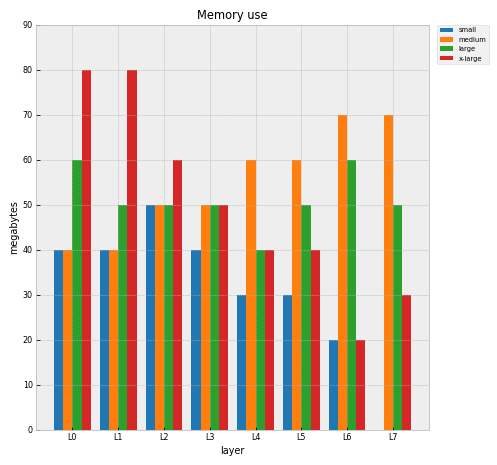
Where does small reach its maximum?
L2
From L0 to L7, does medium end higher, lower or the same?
higher
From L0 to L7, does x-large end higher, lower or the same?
lower
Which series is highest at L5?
medium
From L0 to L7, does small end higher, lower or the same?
lower
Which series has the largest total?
medium
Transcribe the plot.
Title: Memory use
x-axis: layer, ticks L0 L1 L2 L3 L4 L5 L6 L7
y-axis: megabytes, ticks 0 10 20 30 40 50 60 70 80 90
Legend: small, medium, large, x-large
Values:
small: 40 40 50 40 30 30 20 0
medium: 40 40 50 50 60 60 70 70
large: 60 50 50 50 40 50 60 50
x-large: 80 80 60 50 40 40 20 30
